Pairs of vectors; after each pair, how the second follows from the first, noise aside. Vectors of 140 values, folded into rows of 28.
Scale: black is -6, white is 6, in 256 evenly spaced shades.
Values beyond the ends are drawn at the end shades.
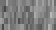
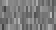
sign-scrambled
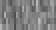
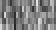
scaled up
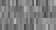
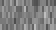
sign-scrambled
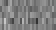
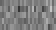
reversed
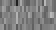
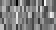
scaled up
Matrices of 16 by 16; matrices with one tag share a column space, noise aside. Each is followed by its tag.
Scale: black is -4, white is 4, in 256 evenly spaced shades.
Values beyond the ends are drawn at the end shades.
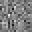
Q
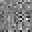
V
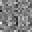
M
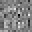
Q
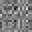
Q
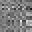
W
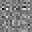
W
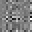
V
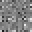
V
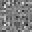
M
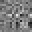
Q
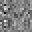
Q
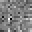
V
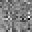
V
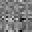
V
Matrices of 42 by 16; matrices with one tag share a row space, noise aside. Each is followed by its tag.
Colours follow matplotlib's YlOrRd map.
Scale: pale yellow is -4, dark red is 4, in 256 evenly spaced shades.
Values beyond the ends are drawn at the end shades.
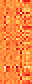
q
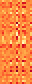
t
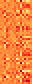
q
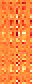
t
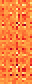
t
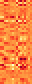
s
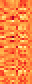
s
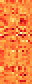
s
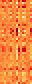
t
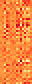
q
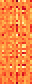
t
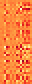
q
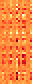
t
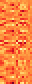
s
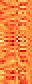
s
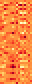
s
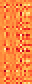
q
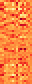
s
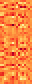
s
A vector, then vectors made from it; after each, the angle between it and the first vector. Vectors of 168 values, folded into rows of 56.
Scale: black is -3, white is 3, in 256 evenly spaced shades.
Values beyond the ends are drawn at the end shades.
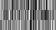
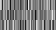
orthogonal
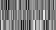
orthogonal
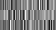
partly opposed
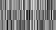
partly opposed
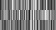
nearly opposite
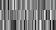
orthogonal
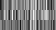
nearly opposite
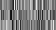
orthogonal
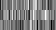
nearly opposite
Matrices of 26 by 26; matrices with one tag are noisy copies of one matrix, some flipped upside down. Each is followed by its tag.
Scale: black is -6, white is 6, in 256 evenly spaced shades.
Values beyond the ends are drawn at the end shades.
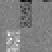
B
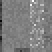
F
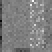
F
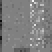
F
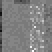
F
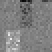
B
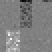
B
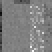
F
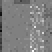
F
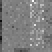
F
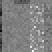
F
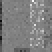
F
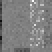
F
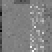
F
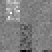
B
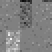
B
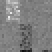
B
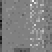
F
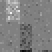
B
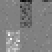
B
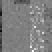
F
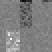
B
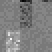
B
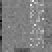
F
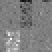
B
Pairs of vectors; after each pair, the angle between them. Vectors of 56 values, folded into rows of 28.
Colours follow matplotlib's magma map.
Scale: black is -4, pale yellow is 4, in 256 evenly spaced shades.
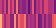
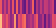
nearly parallel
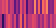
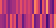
partly aligned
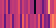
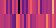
orthogonal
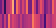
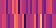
orthogonal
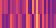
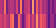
partly aligned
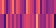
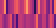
partly aligned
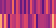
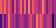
nearly opposite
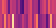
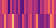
nearly parallel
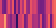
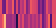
nearly parallel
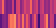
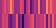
partly opposed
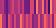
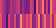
nearly parallel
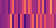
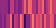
nearly parallel
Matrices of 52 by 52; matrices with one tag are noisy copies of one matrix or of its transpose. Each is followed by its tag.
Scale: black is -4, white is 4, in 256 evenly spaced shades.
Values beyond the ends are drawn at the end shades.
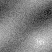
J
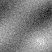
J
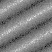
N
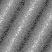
N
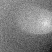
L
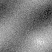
J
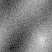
J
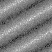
N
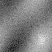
J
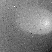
L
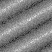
N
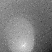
L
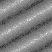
N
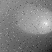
L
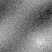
J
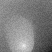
L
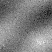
J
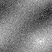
J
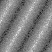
N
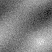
J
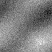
J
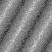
N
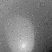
L
